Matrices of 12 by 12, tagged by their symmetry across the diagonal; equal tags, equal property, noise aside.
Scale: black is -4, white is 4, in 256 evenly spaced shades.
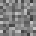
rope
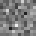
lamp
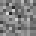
rope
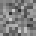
rope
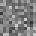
lamp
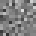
rope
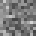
lamp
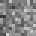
lamp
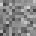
lamp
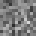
lamp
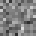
rope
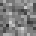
rope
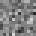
rope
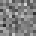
rope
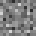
rope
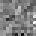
rope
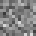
lamp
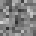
lamp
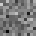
lamp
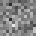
lamp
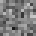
lamp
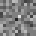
rope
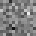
rope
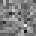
lamp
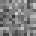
rope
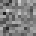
lamp
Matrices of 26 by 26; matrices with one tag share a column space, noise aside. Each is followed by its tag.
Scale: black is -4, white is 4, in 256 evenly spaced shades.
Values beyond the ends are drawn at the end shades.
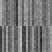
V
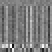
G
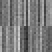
V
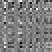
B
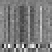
G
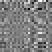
B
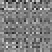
B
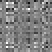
B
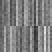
V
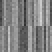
V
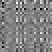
B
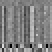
G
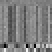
G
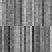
V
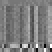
G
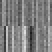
V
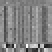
G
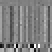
G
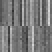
V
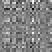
B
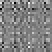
B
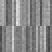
V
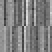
V
